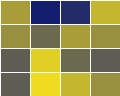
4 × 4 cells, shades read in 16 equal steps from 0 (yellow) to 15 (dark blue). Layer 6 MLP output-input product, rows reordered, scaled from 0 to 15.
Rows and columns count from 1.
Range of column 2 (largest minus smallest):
15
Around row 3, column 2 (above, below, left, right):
9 0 10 9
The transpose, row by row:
5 6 10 10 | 15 9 1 0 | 14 5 9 3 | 3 6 10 6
